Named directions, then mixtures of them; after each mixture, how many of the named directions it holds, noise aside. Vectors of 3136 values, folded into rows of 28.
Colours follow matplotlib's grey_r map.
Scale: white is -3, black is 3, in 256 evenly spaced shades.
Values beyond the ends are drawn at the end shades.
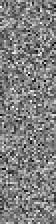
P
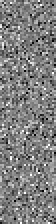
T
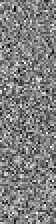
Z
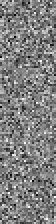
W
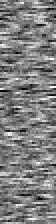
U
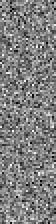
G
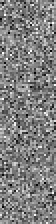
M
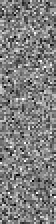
one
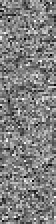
two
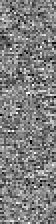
three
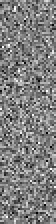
one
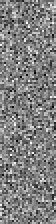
two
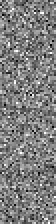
two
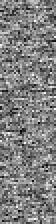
three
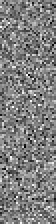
two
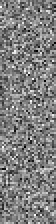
one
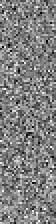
two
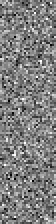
one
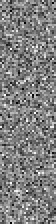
one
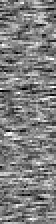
one
